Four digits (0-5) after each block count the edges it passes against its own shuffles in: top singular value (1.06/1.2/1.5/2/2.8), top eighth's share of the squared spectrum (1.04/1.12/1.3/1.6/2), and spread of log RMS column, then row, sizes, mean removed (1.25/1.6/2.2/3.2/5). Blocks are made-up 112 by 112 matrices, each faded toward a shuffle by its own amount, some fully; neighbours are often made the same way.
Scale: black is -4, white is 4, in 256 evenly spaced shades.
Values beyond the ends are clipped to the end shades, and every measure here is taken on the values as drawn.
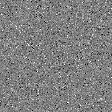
3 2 1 1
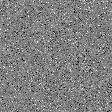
0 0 0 0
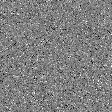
1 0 0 0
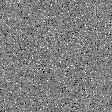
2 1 0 0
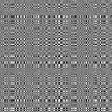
5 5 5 5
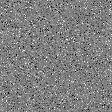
2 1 0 0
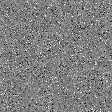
0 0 0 0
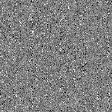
1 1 3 0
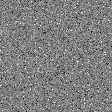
0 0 0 0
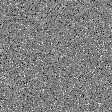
0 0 0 0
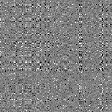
5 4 3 3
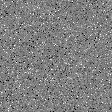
1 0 0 0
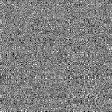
4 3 2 2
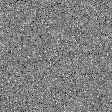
0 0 0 0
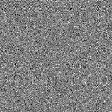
4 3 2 2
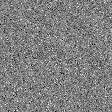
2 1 0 0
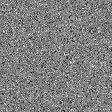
3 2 0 0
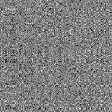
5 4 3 2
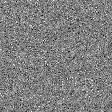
1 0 0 0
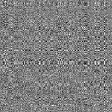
5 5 3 3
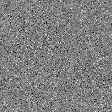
3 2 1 0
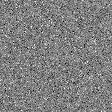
2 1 0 0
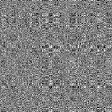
5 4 3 3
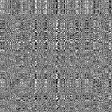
5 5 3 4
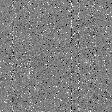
2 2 2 0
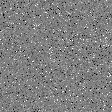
0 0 0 0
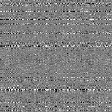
5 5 2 4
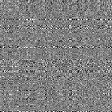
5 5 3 4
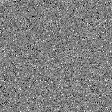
3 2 1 1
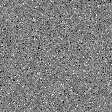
1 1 0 0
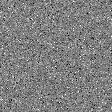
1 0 0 0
